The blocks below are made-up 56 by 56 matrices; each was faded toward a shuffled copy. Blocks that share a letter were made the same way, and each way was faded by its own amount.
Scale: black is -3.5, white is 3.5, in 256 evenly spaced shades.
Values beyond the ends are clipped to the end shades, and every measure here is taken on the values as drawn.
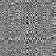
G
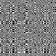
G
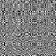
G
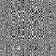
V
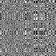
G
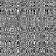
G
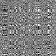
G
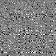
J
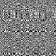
G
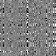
V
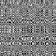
G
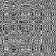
G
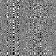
V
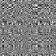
G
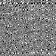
J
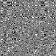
J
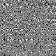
J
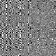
V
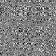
J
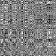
G
